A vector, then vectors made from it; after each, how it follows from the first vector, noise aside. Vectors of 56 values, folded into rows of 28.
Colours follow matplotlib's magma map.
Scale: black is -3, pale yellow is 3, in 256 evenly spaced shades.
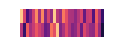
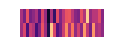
wrapped around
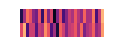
negated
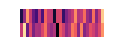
negated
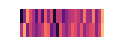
negated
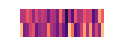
wrapped around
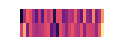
negated
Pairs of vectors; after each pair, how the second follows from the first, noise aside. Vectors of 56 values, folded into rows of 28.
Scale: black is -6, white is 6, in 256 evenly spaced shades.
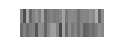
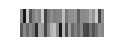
scaled up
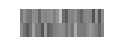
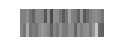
wrapped around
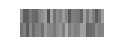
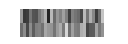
scaled up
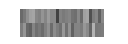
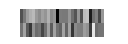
scaled up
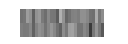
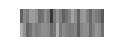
wrapped around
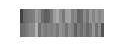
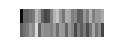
scaled up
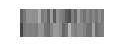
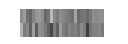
wrapped around
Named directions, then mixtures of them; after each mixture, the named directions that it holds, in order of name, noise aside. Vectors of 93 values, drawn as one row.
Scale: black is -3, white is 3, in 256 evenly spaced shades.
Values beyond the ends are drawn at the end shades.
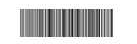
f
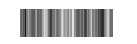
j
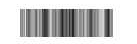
j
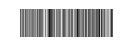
f, j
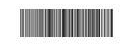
f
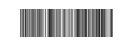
f, j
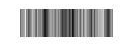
j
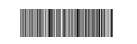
f, j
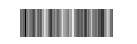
j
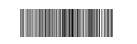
f, j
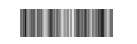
j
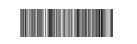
f, j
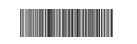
f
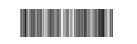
j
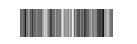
j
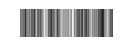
j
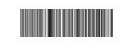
f, j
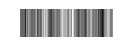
j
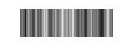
j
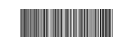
f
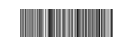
f, j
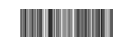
f, j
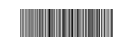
f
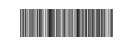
f, j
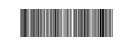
f, j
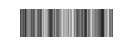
j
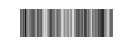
j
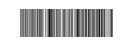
f, j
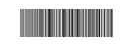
f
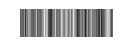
f, j
